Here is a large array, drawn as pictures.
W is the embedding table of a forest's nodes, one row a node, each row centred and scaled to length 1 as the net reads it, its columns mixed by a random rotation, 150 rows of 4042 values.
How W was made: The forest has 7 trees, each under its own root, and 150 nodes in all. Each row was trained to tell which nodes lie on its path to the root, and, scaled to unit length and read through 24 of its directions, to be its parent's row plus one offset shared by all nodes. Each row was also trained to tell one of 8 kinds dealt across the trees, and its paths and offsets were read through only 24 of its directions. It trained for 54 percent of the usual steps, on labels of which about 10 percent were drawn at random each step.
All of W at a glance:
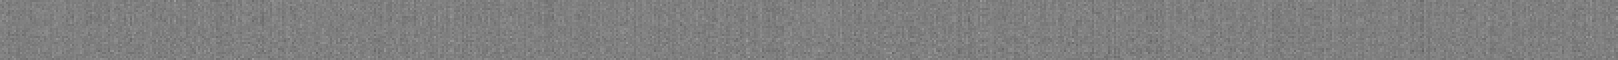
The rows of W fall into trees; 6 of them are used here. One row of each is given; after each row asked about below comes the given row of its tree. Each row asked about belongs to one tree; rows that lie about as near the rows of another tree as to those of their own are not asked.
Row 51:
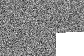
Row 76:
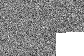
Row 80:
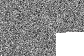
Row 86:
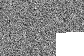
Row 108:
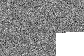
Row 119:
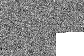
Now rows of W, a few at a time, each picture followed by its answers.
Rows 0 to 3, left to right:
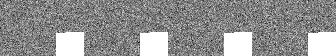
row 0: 51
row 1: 119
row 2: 80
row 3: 86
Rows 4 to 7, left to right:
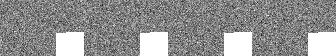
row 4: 80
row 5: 119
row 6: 80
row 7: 86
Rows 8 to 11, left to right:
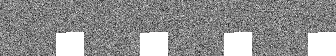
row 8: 86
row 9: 108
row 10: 86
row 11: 51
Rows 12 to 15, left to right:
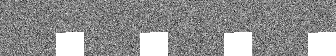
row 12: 51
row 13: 80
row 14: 86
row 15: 80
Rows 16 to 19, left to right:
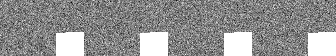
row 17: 108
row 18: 86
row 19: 80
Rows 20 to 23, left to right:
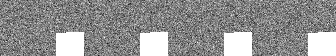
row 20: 86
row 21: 86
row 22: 80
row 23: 108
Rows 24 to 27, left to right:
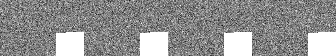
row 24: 119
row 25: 76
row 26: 51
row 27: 86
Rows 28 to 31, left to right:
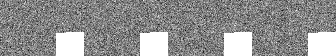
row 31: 86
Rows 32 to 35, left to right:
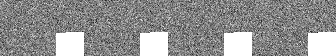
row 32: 108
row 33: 86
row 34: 119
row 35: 86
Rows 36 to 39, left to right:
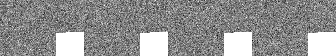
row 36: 108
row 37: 119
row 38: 119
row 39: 108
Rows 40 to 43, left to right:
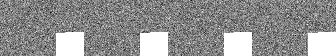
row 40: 119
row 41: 119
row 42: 51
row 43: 80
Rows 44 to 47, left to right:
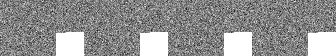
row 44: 119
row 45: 80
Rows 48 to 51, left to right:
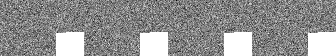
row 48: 80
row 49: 108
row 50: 80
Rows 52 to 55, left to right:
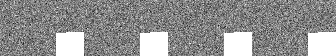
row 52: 86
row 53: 86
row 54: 80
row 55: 51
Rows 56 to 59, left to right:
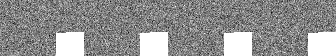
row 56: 119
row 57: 108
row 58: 51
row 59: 76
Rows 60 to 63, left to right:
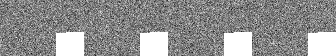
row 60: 80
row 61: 76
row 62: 119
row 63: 108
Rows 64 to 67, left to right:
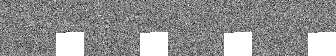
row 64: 119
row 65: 86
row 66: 119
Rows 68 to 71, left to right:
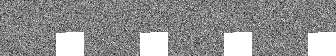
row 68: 76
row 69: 80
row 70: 119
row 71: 108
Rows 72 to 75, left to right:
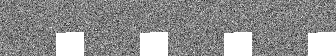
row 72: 80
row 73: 80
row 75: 119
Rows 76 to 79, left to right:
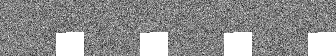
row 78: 108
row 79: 119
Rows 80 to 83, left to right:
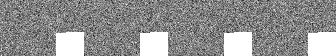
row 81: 86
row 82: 76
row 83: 80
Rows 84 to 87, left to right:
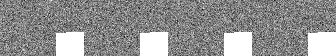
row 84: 76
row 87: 51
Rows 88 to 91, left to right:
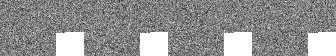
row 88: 119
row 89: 76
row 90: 80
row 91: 80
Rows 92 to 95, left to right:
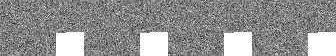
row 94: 80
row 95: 108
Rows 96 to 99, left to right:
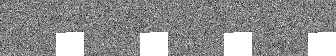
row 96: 51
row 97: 108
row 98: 108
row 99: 119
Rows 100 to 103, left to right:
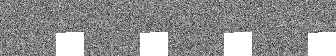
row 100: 108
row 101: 51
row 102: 119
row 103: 119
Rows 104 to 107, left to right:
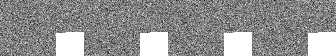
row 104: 51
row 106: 80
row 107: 51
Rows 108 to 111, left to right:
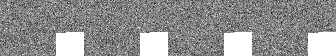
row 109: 119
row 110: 76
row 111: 76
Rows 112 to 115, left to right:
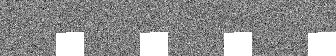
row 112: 86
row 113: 80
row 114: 51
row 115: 119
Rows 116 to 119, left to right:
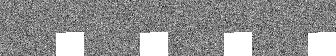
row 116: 80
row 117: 76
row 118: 108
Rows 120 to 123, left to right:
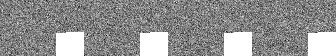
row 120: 76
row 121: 86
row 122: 119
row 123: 119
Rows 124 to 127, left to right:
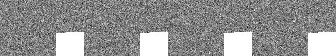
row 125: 119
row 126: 119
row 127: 86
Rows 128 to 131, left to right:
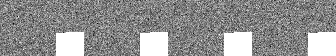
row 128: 119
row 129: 86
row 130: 80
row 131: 51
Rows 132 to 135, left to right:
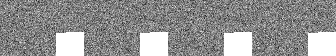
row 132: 119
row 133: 51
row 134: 51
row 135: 80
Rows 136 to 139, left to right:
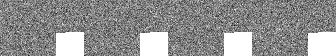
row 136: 119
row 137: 108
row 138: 80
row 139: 76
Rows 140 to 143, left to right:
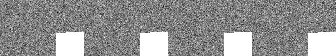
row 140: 80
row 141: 86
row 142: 80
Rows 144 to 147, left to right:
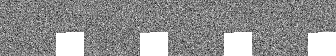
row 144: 80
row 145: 119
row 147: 76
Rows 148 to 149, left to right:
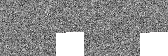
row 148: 76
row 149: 108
